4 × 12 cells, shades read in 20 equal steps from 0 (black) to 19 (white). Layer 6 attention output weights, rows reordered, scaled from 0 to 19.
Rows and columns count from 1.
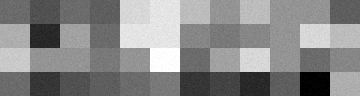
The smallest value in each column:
8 3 6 7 8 9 4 5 3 7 0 7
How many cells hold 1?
0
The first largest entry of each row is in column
6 5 6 12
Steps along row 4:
down up up up up down up down up down up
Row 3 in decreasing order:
19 16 15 12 11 11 11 11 10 9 8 8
